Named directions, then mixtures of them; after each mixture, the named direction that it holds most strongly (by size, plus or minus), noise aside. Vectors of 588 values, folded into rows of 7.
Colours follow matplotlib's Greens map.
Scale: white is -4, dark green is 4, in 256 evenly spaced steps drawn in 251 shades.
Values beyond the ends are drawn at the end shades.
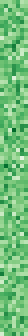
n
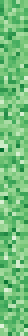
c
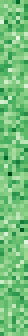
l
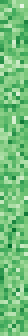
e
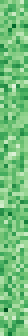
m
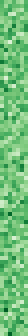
m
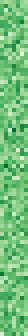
n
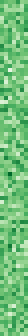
l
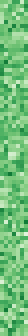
m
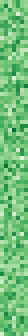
n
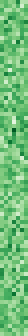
e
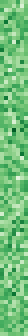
e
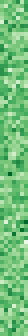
l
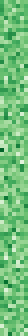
c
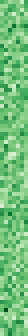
m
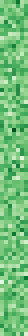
n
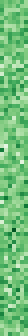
c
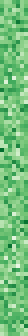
c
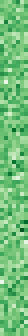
l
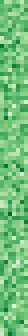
m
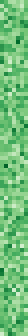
e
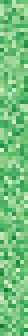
c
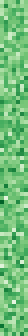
c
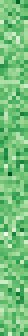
l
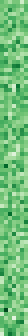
m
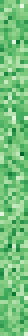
e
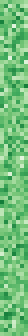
n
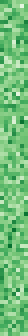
e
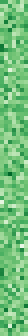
e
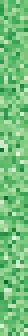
c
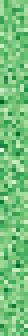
c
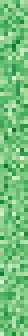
n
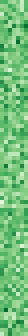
m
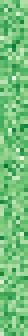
n
